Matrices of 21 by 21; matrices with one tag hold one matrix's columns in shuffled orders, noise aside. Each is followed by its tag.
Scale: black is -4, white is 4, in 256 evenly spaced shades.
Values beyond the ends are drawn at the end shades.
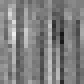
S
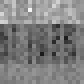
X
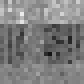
X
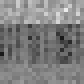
X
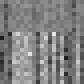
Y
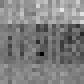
X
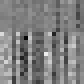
Y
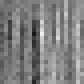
S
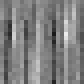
S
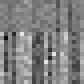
Y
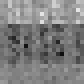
X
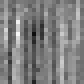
S
